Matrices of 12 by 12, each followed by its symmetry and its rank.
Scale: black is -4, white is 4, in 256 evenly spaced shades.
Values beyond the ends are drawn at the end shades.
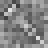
symmetric, full rank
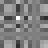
symmetric, rank one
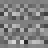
neither, rank two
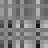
neither, rank one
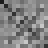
symmetric, full rank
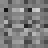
neither, rank two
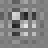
symmetric, rank one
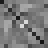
symmetric, full rank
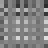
neither, rank one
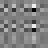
neither, rank one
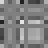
symmetric, rank one
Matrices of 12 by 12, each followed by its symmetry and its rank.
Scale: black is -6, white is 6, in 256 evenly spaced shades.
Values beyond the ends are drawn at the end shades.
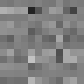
neither, rank two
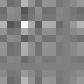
symmetric, rank one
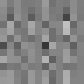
neither, rank two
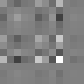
symmetric, rank one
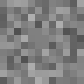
antisymmetric, full rank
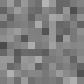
antisymmetric, full rank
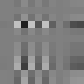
neither, rank one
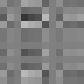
neither, rank one
